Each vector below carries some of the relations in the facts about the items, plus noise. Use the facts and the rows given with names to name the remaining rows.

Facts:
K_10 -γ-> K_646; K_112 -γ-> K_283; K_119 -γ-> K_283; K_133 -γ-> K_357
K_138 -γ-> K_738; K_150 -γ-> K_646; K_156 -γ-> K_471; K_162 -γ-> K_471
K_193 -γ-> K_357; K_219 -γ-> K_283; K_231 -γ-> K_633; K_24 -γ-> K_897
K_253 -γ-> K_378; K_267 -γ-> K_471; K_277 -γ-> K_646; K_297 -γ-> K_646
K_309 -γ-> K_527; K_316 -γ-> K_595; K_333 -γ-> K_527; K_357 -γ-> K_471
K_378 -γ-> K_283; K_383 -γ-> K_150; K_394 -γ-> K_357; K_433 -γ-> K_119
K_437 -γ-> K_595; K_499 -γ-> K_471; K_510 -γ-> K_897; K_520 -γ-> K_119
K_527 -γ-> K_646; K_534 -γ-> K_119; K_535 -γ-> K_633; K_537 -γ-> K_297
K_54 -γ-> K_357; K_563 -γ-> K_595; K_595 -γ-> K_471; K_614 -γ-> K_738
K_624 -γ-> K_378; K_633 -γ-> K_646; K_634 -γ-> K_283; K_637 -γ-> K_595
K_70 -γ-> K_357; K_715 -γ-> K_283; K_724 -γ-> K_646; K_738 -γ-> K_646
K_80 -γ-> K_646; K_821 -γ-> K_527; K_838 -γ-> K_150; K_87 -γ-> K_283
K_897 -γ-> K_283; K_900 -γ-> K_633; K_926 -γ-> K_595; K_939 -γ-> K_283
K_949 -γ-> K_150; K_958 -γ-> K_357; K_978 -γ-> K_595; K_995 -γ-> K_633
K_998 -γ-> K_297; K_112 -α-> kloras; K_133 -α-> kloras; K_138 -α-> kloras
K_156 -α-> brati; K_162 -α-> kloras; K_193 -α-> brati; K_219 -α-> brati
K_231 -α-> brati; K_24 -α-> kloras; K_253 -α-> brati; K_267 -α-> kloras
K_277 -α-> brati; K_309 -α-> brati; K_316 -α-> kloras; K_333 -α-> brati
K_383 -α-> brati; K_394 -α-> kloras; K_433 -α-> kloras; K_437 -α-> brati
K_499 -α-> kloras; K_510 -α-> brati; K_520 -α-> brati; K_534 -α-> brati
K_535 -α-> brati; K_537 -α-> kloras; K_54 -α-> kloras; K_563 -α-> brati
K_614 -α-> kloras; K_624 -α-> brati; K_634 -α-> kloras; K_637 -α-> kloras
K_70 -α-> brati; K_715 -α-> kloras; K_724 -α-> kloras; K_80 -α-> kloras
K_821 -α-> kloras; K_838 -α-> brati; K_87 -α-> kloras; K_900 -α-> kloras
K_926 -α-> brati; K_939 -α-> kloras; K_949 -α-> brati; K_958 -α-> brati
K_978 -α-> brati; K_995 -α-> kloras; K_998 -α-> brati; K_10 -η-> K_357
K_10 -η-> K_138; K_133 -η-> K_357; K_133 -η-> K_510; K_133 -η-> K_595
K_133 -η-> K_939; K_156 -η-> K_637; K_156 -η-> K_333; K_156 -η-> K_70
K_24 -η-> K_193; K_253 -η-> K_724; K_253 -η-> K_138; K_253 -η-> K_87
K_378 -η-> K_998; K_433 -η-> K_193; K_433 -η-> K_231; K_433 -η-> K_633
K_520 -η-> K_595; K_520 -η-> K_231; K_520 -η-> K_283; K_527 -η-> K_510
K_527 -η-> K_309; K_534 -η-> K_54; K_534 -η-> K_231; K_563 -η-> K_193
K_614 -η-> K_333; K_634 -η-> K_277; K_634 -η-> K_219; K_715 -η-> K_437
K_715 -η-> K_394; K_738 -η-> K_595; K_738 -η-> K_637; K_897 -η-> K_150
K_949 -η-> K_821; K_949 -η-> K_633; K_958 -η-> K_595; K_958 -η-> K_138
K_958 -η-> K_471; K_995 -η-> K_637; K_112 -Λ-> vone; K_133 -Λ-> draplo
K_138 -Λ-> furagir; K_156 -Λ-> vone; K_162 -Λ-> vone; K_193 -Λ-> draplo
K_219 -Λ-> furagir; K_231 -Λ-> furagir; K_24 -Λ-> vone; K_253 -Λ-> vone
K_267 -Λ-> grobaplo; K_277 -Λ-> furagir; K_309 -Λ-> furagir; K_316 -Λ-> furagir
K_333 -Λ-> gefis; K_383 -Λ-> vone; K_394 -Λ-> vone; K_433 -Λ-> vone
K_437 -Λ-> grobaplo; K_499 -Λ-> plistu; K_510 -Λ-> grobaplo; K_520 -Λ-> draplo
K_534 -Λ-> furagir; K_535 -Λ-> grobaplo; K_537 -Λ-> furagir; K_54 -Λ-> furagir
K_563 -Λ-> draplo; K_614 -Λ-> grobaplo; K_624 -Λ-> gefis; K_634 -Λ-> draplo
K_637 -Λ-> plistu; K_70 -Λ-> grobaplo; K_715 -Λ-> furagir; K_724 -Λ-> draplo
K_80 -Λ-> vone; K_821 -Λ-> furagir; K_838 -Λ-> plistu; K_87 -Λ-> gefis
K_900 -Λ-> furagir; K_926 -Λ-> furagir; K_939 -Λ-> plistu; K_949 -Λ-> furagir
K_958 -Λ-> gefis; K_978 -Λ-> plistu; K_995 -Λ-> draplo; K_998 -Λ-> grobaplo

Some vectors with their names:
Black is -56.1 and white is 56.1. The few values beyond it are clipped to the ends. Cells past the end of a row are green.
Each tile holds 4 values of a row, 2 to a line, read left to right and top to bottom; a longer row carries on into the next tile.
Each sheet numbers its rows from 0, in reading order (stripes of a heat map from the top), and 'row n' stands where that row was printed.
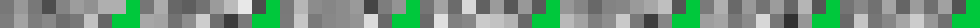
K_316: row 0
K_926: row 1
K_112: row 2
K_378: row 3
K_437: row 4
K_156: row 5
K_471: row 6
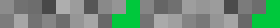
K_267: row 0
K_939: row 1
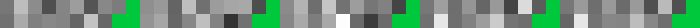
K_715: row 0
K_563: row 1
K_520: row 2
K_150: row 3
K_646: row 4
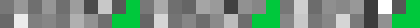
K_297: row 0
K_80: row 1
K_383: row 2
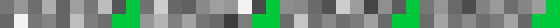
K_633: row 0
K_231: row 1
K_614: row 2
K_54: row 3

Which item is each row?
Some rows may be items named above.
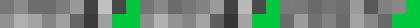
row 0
K_333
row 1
K_333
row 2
K_133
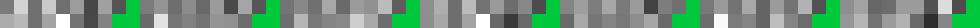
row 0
K_253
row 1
K_527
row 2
K_595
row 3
K_520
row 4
K_634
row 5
K_633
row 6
K_998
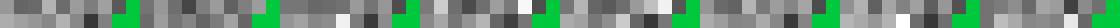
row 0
K_978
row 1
K_54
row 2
K_958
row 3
K_277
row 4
K_926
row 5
K_978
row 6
K_510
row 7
K_87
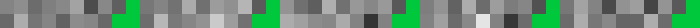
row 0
K_724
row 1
K_595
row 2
K_978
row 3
K_193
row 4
K_821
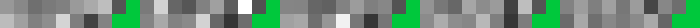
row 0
K_437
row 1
K_949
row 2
K_70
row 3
K_838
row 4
K_634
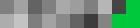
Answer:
K_535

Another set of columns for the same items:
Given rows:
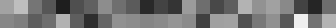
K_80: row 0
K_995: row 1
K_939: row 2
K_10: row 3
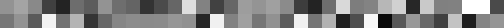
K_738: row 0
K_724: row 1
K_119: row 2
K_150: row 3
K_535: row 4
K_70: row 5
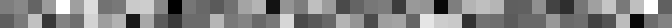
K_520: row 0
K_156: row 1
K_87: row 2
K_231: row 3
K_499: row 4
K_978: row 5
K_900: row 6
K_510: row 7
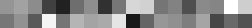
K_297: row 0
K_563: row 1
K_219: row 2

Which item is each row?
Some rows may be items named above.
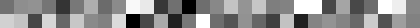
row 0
K_595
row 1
K_437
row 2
K_333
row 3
K_70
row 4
K_193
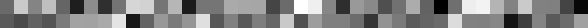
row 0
K_267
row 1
K_563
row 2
K_838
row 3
K_193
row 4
K_715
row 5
K_958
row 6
K_614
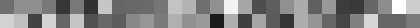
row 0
K_595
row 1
K_634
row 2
K_253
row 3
K_54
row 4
K_624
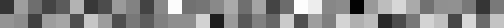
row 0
K_939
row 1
K_316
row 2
K_383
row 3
K_193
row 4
K_926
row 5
K_595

